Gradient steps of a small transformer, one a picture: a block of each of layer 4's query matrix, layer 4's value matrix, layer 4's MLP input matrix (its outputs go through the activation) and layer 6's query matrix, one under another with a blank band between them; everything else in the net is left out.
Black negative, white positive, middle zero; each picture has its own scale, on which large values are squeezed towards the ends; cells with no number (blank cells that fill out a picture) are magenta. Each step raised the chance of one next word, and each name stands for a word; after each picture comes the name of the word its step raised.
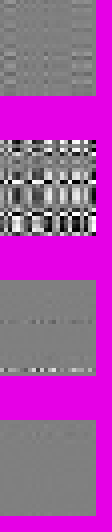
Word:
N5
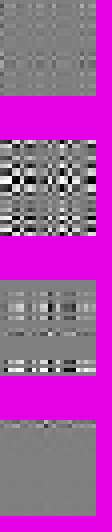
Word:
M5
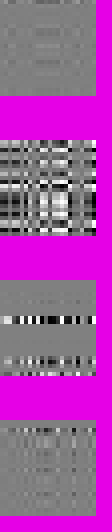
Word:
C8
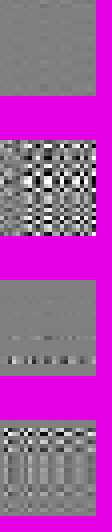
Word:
M5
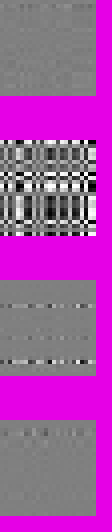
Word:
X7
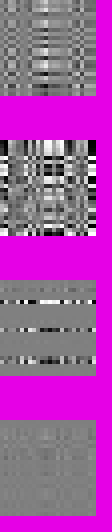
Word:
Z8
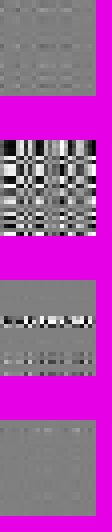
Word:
Z8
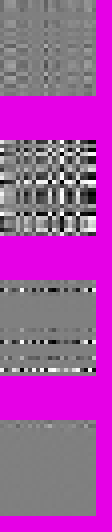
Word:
N5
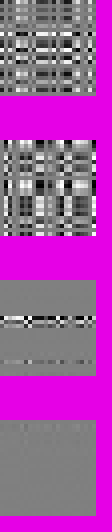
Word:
X7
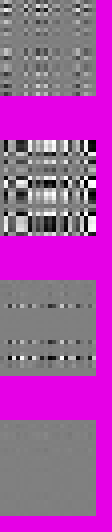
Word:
N5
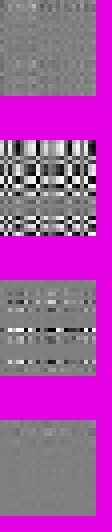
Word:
Z8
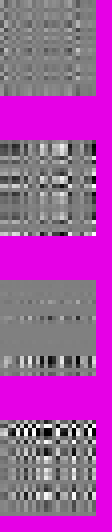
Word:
Z8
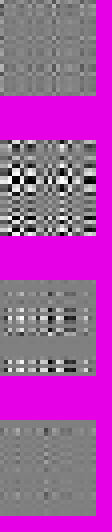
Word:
M5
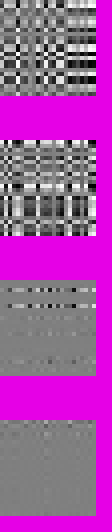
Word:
X7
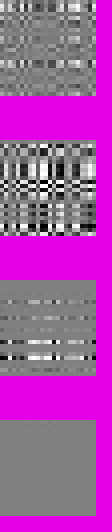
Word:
Z8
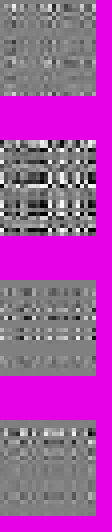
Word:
C8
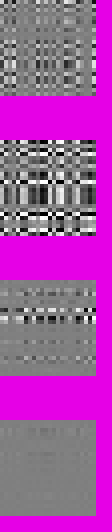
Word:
N5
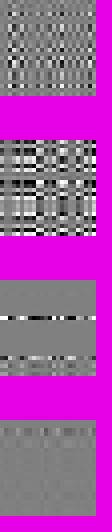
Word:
X7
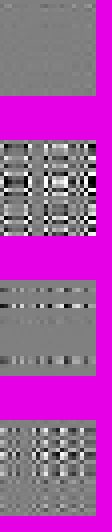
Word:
M5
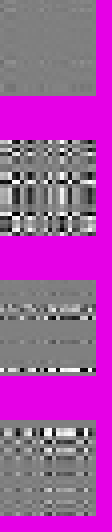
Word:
N5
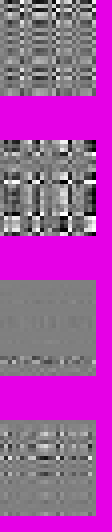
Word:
N5
